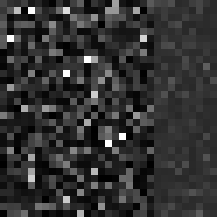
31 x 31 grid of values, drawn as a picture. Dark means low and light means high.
Slope: none. Histogram: skewed, a long tail of high values. Mirror symmetry: none. Stripes: none. Grain: fine. Average level on the scale: 20%. Seam: vertical, 70% of the way across, the right part calmer.
